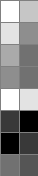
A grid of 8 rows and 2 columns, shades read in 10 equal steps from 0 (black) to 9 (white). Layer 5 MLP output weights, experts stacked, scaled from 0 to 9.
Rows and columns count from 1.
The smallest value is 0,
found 2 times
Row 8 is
4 3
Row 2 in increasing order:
5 8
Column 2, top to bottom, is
7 5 4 4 8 0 2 3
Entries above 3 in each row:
2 2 2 2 2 0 0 1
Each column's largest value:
9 8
